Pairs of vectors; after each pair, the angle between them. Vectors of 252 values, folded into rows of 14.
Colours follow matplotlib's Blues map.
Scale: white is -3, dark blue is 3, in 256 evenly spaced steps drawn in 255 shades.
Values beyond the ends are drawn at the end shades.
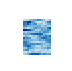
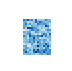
partly opposed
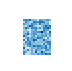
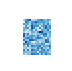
partly aligned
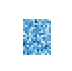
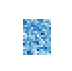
partly aligned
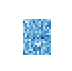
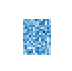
orthogonal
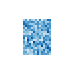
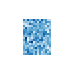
nearly opposite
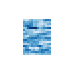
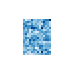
partly aligned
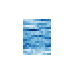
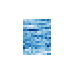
nearly parallel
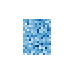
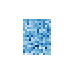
nearly parallel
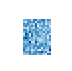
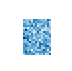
partly aligned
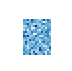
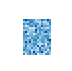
partly aligned
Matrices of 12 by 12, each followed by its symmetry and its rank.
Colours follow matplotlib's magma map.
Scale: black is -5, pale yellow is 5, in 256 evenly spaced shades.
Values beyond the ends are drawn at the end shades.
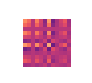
symmetric, rank one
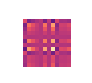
symmetric, rank one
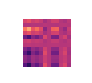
neither, rank one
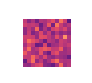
neither, full rank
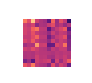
neither, rank two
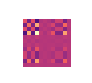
symmetric, rank one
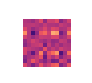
neither, rank two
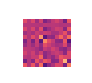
symmetric, rank two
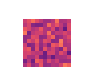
neither, full rank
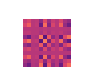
symmetric, rank one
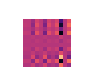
neither, rank one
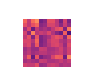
neither, rank two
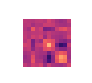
symmetric, rank two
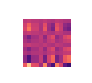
neither, rank one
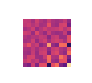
symmetric, rank two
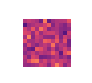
neither, full rank
